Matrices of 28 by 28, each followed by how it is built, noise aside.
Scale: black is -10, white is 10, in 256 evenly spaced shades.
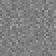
low rank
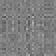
low rank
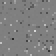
sparse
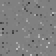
sparse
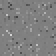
sparse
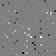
sparse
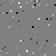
sparse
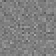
low rank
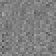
low rank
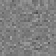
low rank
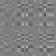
low rank
